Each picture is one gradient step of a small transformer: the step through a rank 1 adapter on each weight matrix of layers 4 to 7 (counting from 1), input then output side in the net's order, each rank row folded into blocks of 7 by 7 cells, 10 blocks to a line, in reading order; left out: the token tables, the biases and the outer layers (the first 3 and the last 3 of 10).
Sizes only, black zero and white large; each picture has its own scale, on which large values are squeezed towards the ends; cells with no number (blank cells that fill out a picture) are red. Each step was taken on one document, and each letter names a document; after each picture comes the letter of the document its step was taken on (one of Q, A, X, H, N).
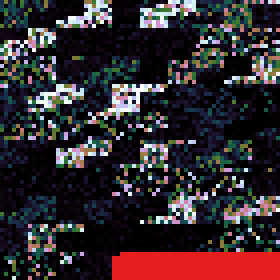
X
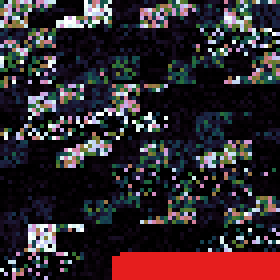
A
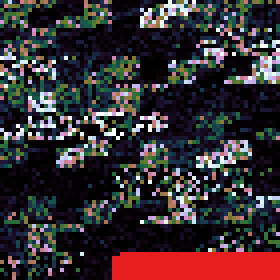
X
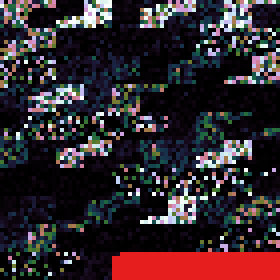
A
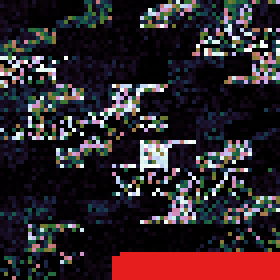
X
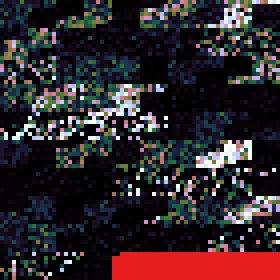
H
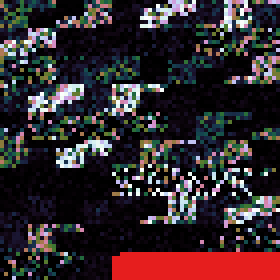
A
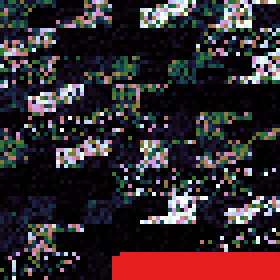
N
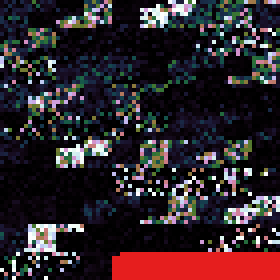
N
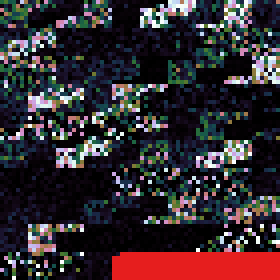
X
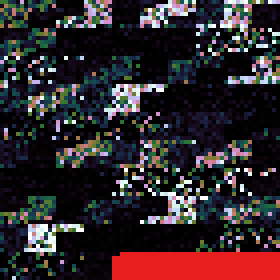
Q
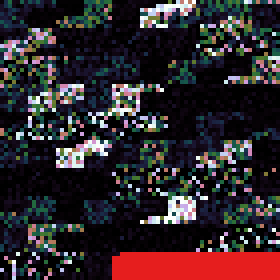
A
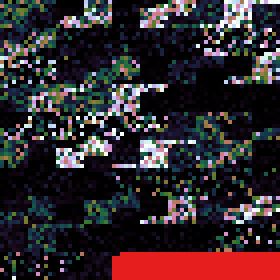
H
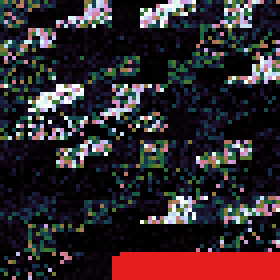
X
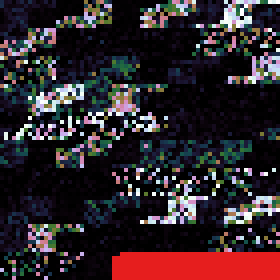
A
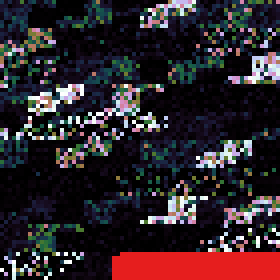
A
